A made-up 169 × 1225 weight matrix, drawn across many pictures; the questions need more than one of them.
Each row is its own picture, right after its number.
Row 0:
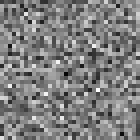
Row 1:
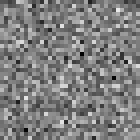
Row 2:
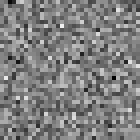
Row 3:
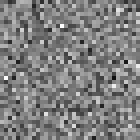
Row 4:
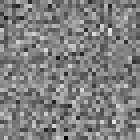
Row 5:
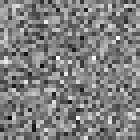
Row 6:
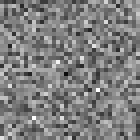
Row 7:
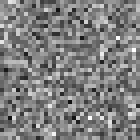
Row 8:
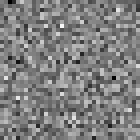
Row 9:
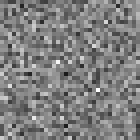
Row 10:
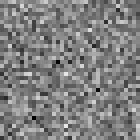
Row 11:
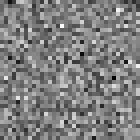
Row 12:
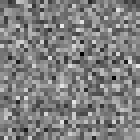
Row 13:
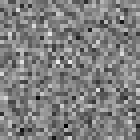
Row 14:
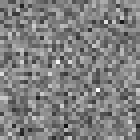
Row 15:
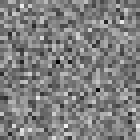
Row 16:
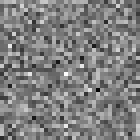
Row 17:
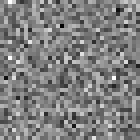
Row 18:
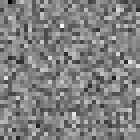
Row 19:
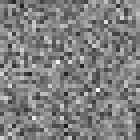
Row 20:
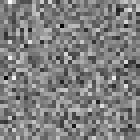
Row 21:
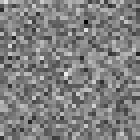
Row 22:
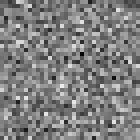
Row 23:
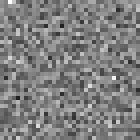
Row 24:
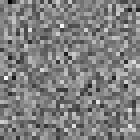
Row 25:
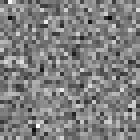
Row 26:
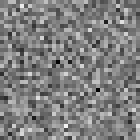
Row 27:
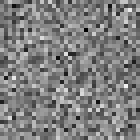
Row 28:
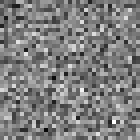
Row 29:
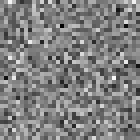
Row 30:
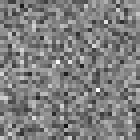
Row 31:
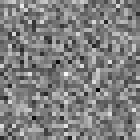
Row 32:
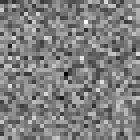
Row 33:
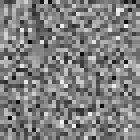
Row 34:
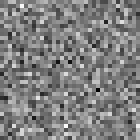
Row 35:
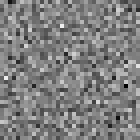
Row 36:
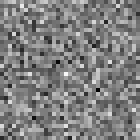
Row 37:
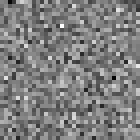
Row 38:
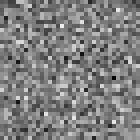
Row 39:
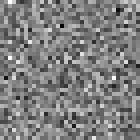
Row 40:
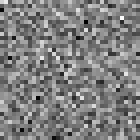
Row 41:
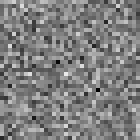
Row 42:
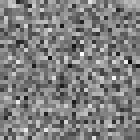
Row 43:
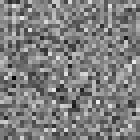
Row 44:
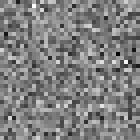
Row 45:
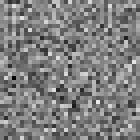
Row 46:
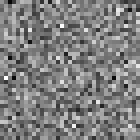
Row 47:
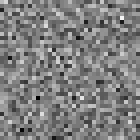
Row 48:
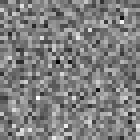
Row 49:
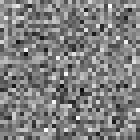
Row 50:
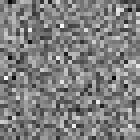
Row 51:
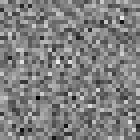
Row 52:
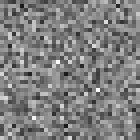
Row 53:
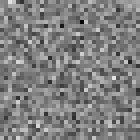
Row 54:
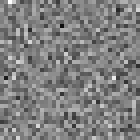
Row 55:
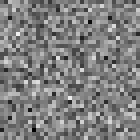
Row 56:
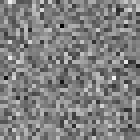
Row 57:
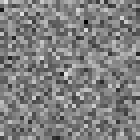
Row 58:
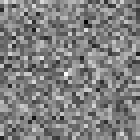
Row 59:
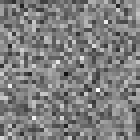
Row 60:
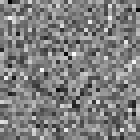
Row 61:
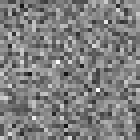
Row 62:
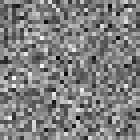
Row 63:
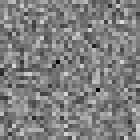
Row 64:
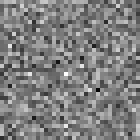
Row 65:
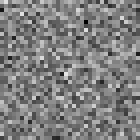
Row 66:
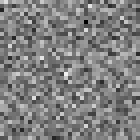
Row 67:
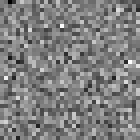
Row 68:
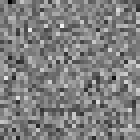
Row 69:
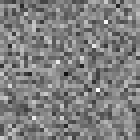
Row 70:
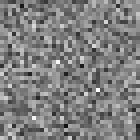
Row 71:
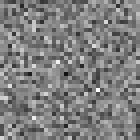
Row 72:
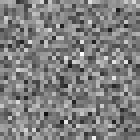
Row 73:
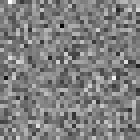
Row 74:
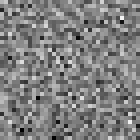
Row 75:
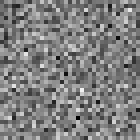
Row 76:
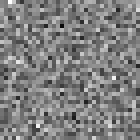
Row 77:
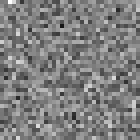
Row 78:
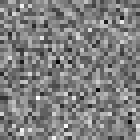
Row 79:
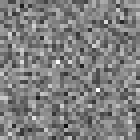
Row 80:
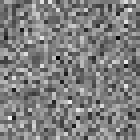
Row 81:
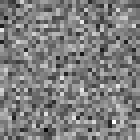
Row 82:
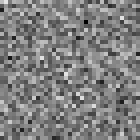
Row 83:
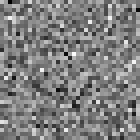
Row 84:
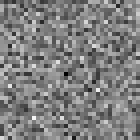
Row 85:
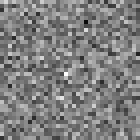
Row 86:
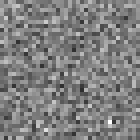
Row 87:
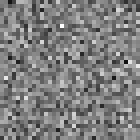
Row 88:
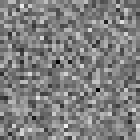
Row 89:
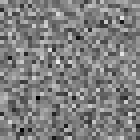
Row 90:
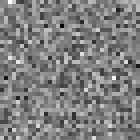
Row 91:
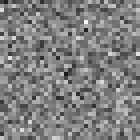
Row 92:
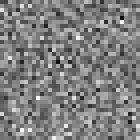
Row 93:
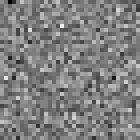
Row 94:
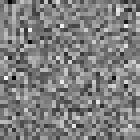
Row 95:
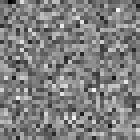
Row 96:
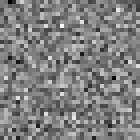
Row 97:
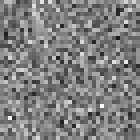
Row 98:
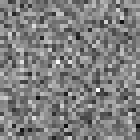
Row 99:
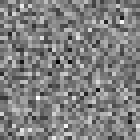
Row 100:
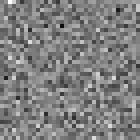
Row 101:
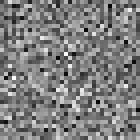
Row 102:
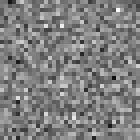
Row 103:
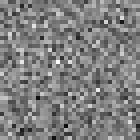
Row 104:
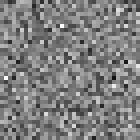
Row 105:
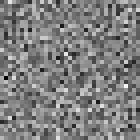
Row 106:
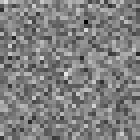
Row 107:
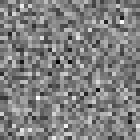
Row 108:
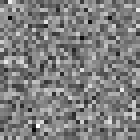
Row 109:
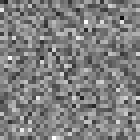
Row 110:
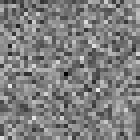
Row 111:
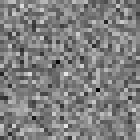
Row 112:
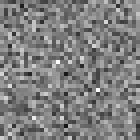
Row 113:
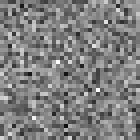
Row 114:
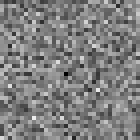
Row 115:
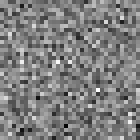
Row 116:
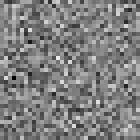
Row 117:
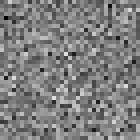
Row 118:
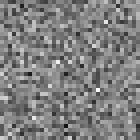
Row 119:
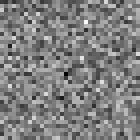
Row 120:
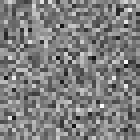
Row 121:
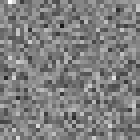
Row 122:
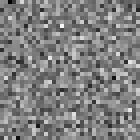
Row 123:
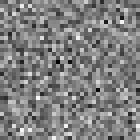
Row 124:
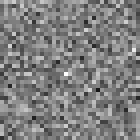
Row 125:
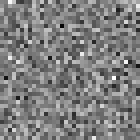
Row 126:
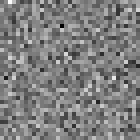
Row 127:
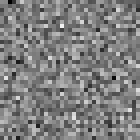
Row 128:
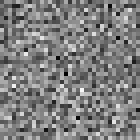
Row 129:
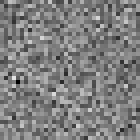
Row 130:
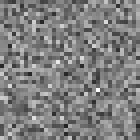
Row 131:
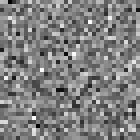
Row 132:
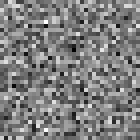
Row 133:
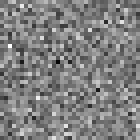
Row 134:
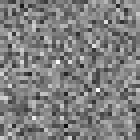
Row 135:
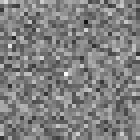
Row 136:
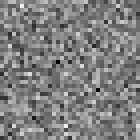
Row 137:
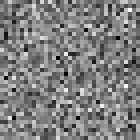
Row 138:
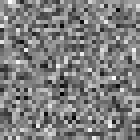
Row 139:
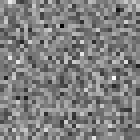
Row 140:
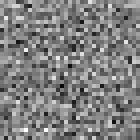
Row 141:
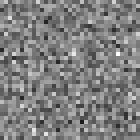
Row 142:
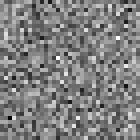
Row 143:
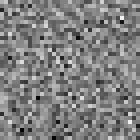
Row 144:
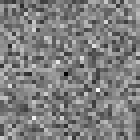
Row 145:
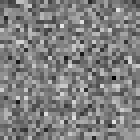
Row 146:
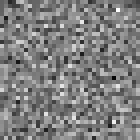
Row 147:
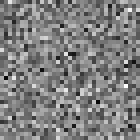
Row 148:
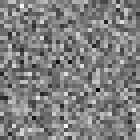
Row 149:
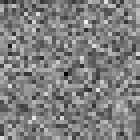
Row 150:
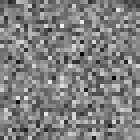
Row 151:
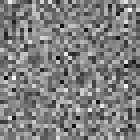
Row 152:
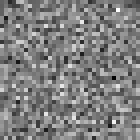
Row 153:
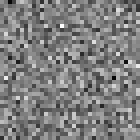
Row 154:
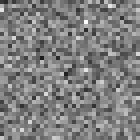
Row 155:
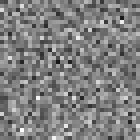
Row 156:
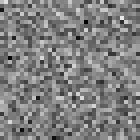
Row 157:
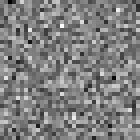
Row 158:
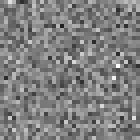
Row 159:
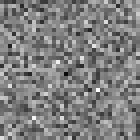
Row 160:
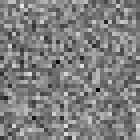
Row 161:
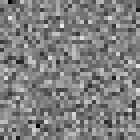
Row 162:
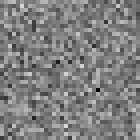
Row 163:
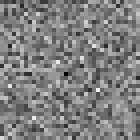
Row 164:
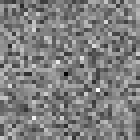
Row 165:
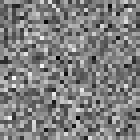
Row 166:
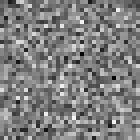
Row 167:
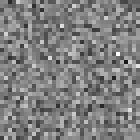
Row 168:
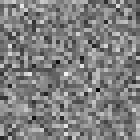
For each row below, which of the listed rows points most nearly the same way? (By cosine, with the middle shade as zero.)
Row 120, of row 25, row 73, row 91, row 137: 137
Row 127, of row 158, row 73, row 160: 160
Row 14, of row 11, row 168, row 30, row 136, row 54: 30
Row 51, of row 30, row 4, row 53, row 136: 30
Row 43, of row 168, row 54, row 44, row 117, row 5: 5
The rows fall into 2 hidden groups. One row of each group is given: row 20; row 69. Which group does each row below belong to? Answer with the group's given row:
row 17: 20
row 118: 69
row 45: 20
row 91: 69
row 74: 69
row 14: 69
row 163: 69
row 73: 20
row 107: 69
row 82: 69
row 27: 20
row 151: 20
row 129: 20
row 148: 69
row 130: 69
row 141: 20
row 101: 20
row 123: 69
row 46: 20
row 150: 20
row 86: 20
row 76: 20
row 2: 20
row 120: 20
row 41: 69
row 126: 20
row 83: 20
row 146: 20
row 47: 69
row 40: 69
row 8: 20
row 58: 69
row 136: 69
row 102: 20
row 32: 69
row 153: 20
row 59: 69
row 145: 20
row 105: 20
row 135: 69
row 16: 69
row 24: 20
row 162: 69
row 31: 69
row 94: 20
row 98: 69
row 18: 20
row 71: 69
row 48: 69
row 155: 69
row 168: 69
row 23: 20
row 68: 20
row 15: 69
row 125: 20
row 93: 20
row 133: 69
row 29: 20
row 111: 69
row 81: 20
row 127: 20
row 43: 20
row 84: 69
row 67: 20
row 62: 20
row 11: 20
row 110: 69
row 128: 20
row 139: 20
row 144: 69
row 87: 20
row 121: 20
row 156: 69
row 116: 20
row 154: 69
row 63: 69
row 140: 20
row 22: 20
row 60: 20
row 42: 20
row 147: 20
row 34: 69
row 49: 20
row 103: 69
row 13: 69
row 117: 20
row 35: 20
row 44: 20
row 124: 69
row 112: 69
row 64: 69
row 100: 20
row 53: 20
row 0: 69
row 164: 69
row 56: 20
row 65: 69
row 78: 69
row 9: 69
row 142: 20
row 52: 69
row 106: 69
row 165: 20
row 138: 20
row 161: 20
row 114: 69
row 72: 20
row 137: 20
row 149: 69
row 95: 20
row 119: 69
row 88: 69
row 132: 20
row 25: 20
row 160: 69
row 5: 20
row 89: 69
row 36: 69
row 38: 20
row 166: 20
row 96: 20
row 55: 20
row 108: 20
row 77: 20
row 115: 69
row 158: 20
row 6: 69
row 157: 20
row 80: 20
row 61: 69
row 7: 20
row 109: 69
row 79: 69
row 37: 20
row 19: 69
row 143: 69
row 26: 69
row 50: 20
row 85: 69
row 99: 69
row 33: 20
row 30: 69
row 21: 69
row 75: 20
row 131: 20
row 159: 69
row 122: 20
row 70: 69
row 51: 69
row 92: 69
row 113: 69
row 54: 20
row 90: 20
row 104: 20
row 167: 20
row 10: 69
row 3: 20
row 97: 20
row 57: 69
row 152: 20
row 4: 20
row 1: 20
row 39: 20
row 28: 20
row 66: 69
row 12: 20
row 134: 69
